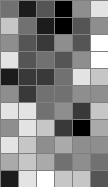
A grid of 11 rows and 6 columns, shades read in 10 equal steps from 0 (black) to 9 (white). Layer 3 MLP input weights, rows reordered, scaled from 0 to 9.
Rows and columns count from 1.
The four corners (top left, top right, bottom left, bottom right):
4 8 1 3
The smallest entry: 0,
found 3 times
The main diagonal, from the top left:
4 4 2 3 8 5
